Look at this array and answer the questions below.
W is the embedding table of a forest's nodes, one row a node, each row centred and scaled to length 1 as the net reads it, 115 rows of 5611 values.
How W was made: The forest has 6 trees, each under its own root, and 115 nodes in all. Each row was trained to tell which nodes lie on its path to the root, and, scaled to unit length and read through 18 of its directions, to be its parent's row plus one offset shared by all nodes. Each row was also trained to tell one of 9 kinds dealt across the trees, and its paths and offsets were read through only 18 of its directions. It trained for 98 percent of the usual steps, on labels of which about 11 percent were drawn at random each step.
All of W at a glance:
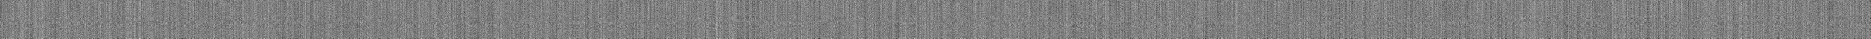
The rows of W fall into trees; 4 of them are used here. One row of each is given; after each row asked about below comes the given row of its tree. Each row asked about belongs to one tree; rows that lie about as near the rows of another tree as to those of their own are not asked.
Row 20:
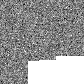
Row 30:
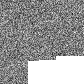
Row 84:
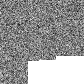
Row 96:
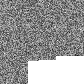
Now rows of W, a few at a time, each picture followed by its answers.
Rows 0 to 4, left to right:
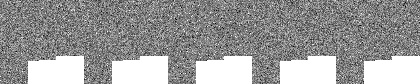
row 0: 96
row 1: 96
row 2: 20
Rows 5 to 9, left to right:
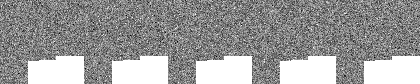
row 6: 20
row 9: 30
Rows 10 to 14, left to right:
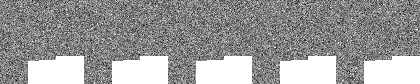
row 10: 96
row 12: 20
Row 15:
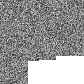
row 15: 30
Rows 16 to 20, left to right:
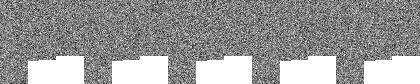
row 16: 30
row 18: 20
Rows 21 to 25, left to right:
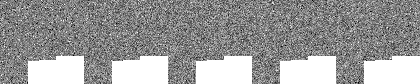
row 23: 30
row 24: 20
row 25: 20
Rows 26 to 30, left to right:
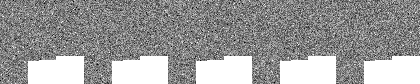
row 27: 20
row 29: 20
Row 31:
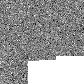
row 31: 20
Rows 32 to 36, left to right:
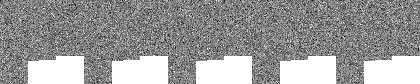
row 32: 20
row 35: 96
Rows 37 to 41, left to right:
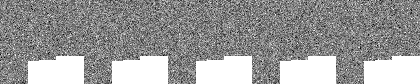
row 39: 96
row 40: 84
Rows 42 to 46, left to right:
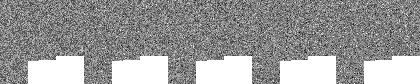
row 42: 20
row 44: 84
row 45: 96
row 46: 20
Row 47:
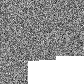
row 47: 20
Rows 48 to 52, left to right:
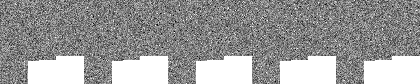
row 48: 30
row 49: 20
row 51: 20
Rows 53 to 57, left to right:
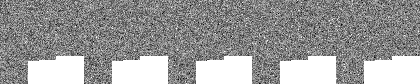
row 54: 96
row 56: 20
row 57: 20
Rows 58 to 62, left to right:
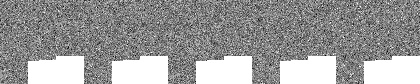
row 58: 84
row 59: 20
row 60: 84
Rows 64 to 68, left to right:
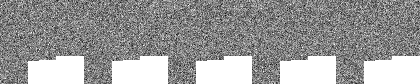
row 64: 84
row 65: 96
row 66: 96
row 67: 96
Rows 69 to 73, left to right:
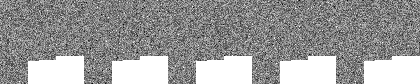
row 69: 96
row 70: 96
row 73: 96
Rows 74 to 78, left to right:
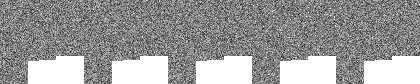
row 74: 96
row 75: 84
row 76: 84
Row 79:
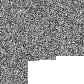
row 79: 20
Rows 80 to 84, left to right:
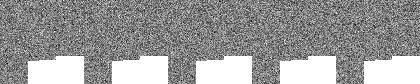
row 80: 20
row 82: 96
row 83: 20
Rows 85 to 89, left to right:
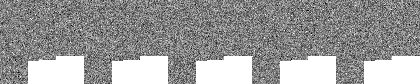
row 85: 96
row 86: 30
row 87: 96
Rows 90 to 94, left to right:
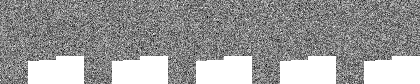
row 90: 30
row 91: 96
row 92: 96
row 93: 84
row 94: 20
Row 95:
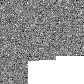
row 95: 20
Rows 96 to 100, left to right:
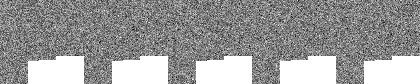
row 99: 20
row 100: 20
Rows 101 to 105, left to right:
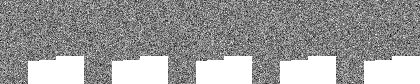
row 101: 20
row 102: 96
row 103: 96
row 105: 20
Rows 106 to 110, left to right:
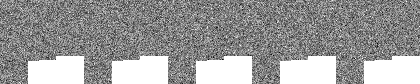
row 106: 84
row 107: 20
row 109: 96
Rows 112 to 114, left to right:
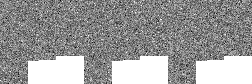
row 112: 96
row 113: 20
